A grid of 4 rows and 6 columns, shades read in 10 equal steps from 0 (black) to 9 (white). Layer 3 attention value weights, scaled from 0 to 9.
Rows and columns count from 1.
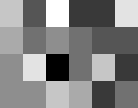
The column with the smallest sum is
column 5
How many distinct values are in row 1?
5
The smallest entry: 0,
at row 3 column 3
